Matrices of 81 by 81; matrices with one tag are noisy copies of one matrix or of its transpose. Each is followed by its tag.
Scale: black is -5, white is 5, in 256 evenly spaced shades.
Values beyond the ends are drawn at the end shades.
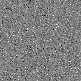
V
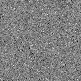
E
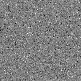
V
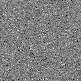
E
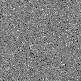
E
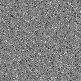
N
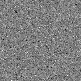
N
